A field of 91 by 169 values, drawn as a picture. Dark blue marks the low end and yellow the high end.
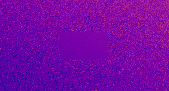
Odd patch: calmer, in the centre. Ninth with the highest average: top right. Slope: up to the top right. Ninth with the lowest average: bottom left. Mirror symmetry: none.
